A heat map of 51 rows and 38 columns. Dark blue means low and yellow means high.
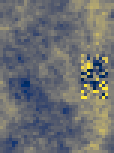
The texture is blotchy. Values change most from cell to cell in the middle right. There are no regular stripes. An odd patch, rougher than its surroundings, sits in the middle right.
